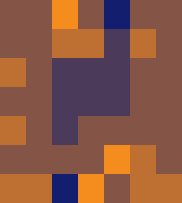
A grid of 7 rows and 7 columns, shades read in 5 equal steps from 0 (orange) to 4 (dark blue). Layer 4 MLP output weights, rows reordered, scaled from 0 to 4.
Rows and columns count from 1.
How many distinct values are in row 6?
3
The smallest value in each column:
1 1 0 0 0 1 1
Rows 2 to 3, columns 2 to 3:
2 1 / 2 3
